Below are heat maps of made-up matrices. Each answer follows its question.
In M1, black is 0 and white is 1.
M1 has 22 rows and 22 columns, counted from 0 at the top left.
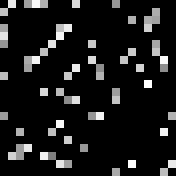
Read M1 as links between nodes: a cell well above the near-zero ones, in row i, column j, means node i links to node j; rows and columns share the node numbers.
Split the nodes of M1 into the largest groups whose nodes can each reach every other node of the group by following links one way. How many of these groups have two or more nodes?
1
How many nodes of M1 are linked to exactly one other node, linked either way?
3
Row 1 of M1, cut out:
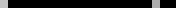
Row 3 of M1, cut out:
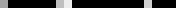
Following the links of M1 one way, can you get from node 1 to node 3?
yes
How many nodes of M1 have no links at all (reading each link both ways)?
1
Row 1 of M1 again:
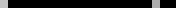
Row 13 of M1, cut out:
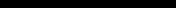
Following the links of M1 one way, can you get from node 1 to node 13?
no
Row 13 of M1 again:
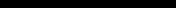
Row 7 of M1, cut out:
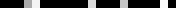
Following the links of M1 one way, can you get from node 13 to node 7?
no
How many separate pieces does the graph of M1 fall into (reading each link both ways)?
2
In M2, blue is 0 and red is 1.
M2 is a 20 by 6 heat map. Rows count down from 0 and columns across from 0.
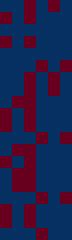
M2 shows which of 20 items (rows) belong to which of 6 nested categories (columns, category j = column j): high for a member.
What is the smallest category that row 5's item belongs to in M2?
5
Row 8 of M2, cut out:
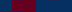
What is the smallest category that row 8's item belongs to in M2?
1
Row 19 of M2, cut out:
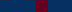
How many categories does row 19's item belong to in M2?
1
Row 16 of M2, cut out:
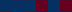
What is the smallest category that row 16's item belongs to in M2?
5
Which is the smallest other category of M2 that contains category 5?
3
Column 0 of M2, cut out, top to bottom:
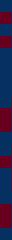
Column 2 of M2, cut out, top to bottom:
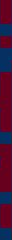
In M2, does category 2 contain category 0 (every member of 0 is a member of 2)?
yes
